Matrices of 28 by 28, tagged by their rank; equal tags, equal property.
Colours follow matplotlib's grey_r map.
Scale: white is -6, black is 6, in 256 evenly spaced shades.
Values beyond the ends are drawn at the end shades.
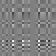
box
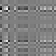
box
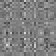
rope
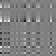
box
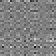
rope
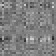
rope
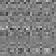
rope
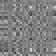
rope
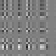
box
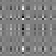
box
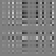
box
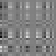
box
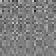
rope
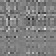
rope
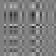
box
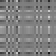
box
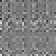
rope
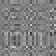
rope
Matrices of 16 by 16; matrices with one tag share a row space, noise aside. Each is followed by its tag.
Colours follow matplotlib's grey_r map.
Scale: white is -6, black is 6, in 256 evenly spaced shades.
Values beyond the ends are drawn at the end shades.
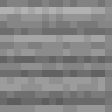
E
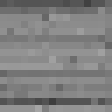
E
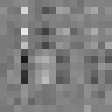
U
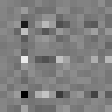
U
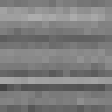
E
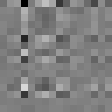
U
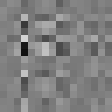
U
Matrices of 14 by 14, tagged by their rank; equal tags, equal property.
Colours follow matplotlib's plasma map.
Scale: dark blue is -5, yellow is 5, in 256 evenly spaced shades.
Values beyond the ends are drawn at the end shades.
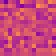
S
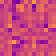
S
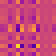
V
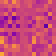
S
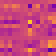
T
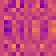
T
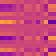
V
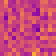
S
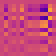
V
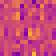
S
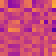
T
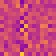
S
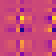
V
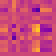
T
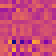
T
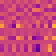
T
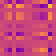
V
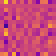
T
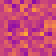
S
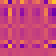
V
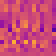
S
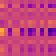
V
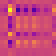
V
